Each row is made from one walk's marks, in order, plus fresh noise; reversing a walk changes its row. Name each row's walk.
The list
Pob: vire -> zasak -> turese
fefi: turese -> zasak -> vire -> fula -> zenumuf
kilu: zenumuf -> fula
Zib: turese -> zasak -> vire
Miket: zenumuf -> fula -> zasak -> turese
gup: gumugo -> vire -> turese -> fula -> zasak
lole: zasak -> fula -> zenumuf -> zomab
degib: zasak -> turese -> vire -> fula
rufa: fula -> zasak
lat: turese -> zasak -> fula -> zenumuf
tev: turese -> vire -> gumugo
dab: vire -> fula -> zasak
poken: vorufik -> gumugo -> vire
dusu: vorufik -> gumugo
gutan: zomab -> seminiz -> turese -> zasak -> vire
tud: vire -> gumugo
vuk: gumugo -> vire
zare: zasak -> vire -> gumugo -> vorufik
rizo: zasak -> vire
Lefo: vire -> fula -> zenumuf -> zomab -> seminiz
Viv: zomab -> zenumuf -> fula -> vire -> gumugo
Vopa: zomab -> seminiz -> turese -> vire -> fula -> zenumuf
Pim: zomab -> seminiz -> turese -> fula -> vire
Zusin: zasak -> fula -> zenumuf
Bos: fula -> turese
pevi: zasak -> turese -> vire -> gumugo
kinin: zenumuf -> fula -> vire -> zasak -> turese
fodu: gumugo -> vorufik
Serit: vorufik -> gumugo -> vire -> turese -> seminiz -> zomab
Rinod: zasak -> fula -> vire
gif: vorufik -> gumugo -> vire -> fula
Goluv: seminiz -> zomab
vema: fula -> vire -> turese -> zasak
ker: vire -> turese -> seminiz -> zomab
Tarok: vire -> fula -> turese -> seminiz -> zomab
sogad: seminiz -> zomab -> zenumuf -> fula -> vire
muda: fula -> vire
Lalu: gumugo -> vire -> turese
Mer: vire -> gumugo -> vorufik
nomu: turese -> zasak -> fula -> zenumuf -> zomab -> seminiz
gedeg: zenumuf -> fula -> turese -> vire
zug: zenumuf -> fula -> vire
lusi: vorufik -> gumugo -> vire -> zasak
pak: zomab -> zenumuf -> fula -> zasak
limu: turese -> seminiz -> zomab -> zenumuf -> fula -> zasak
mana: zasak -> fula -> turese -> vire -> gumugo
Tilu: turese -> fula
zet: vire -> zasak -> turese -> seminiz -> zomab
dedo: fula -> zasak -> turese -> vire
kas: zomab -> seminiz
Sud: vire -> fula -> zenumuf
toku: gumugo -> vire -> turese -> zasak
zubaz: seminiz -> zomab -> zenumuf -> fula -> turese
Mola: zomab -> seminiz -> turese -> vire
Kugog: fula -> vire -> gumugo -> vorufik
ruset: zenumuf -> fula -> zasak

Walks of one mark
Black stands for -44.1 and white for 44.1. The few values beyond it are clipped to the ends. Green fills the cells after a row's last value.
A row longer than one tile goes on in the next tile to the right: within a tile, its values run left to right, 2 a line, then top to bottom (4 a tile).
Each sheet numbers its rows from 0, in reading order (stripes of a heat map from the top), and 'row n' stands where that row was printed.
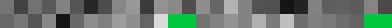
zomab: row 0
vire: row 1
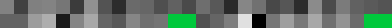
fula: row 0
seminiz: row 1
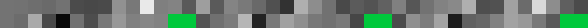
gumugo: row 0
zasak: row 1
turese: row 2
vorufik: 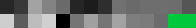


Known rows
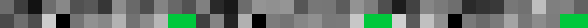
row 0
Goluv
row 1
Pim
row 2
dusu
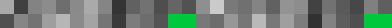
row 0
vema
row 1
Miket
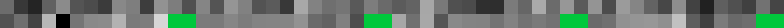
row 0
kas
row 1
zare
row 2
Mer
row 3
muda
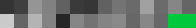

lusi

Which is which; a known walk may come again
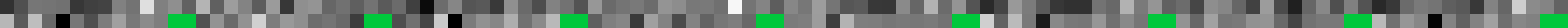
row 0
fodu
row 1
Pob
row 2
Goluv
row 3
gup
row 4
tud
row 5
poken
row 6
Kugog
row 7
Serit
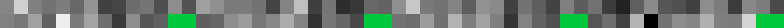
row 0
gedeg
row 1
Zusin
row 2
Miket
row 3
kas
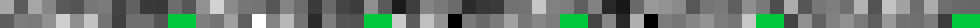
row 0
dab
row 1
kinin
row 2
dusu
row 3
Pim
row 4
pevi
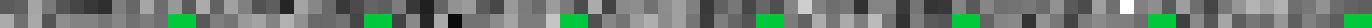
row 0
Mer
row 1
rizo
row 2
Mola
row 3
vema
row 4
ruset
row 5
Lalu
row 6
nomu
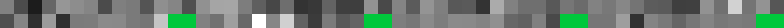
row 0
Vopa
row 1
Sud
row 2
zare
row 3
vuk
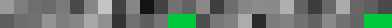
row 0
lole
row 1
Bos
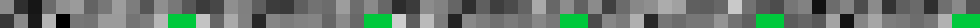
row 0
gutan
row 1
lusi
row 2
gif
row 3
Tilu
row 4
sogad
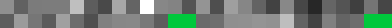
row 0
tev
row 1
muda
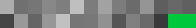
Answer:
fefi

